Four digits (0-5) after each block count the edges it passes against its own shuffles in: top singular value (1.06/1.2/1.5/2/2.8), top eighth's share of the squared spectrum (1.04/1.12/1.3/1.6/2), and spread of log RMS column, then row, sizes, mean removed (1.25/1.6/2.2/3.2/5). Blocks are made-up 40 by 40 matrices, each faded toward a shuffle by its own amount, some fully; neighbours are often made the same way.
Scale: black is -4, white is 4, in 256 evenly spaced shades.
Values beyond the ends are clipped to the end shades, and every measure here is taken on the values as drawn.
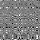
4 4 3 3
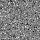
0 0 0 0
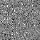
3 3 1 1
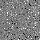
2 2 1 0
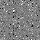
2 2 1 0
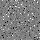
0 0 0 0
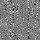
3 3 2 0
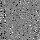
1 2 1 0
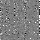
3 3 2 0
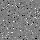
0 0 0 0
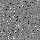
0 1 0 0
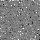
1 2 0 0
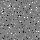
0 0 0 0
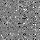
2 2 2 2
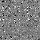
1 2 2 2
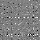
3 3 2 2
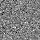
0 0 0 1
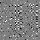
4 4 2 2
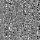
1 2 3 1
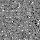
0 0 1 0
